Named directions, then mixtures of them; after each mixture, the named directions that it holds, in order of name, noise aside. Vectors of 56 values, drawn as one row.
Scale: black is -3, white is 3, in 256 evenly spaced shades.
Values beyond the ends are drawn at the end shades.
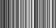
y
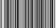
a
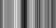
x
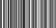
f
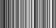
y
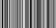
f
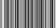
a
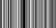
f, x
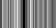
f, x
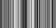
x, y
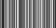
a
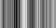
x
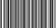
a, f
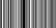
f, x
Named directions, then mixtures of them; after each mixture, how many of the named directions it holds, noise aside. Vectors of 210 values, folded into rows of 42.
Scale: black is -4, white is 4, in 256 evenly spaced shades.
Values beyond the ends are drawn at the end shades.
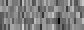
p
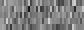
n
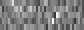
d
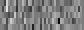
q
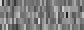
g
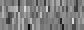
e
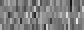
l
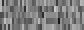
three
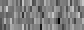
two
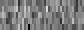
one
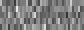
three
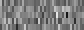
two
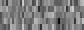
one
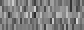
two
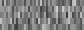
two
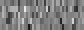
one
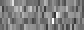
one
